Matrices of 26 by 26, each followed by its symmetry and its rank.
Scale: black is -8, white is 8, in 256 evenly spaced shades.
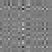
neither, rank two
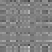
neither, rank two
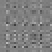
neither, rank two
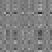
neither, rank two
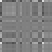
symmetric, rank one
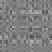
neither, rank three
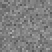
neither, full rank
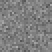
neither, full rank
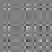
symmetric, rank one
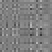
neither, rank two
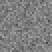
neither, full rank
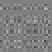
neither, rank two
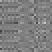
neither, rank three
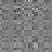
neither, rank three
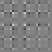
symmetric, rank one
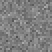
neither, full rank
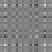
symmetric, rank one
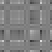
symmetric, rank one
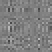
neither, rank three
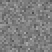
neither, full rank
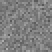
neither, full rank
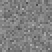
neither, full rank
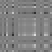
symmetric, rank one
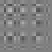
symmetric, rank one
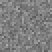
neither, full rank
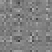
neither, rank three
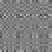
neither, rank two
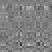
neither, rank three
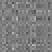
neither, rank three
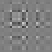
symmetric, rank one
